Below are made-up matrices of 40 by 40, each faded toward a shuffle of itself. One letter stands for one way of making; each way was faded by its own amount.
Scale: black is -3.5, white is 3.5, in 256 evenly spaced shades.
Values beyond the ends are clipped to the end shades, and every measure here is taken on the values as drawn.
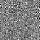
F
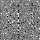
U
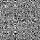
F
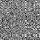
F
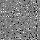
U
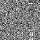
F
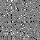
U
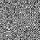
F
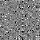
U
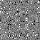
U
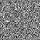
F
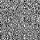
F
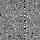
U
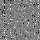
U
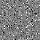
U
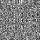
F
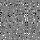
U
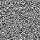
F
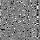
U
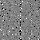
U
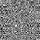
F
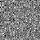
F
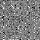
U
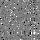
U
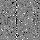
U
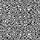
F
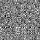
F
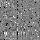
U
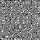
U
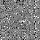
U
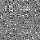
U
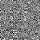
F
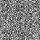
F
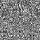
F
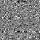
F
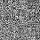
F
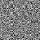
F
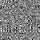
F
